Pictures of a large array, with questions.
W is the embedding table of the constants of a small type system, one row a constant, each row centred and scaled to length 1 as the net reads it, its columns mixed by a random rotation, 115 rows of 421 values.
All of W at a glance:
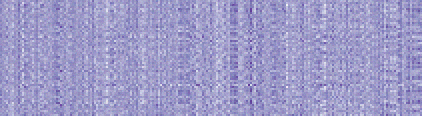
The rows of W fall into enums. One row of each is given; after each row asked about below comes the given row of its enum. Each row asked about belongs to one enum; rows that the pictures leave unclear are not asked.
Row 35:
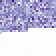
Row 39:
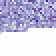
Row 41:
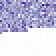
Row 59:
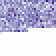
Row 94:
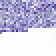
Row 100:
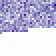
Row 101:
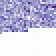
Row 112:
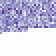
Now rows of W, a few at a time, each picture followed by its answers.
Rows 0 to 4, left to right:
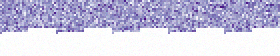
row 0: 112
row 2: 35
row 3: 101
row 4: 41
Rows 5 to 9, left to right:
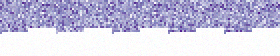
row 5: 41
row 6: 112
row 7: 41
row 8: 94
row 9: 94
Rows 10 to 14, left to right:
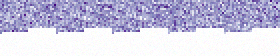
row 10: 100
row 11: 101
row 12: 101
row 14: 39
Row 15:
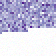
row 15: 41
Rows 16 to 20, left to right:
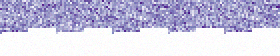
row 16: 94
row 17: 39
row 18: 101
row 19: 112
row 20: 101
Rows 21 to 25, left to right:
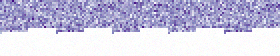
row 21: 35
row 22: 94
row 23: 41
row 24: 112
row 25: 94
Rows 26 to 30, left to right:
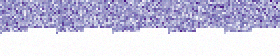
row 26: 112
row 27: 112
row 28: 35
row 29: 101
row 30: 39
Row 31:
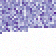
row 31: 112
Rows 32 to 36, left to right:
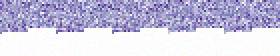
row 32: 41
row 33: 94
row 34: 94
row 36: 35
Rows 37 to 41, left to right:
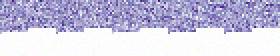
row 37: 35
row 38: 112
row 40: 101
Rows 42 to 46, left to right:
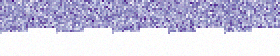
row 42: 35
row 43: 39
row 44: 35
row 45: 41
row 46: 112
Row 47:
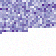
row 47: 94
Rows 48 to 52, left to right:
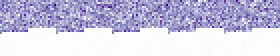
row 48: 100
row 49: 101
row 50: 100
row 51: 35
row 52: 35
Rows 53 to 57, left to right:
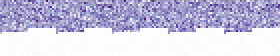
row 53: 39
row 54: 101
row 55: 35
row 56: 41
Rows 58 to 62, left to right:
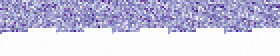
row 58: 94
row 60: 39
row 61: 101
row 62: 101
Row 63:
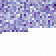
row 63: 100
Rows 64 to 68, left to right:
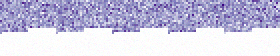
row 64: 41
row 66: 94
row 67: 100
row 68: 39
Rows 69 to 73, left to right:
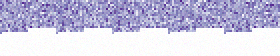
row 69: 41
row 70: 112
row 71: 112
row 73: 41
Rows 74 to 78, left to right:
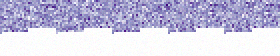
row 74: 101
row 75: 35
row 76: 100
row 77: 41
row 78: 41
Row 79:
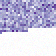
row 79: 94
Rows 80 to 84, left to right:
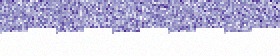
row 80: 35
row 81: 112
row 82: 101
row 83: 35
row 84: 39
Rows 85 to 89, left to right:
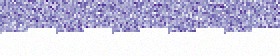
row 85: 39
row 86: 41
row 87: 41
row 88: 101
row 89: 112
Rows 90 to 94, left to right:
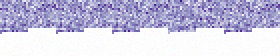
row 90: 94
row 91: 94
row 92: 94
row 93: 35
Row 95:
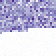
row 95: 35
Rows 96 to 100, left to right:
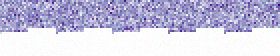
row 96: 59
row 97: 112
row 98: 35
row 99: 94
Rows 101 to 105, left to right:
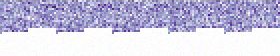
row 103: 94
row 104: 112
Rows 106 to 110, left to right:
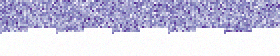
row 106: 112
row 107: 35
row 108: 41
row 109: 112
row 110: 94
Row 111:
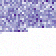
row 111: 59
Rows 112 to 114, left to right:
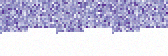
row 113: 41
